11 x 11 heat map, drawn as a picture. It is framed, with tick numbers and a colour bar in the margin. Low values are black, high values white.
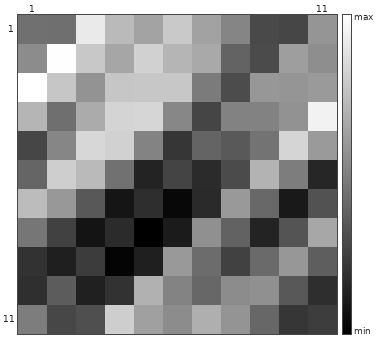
The grain runs diagonally up to the right. Neither half mirrors the other. On average the colour sits 50% of the way up the scale. The top left is the ninth with the highest average.
